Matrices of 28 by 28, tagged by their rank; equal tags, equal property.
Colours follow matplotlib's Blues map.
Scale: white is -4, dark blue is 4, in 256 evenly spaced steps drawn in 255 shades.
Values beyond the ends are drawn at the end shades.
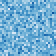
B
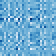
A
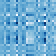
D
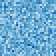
B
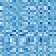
A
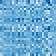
A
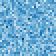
B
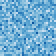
B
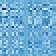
A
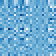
A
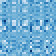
A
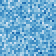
B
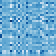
A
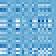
D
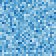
B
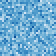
B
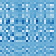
D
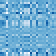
D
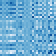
D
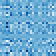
A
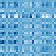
D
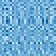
A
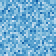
B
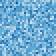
B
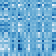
D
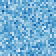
B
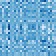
A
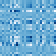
D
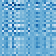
D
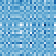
D
